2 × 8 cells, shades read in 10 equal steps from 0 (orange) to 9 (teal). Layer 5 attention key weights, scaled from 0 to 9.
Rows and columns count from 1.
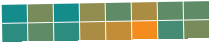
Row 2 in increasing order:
0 2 3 5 6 7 8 8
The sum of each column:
17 11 17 7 8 3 13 11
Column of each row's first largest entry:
1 1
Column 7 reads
6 7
